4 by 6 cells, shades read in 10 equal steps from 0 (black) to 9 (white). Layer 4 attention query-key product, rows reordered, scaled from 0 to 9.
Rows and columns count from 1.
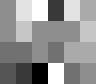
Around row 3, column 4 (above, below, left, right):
5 9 5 6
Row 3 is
4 4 5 4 6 6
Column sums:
17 21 19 20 23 24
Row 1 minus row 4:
2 6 9 -7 4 1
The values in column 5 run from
4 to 8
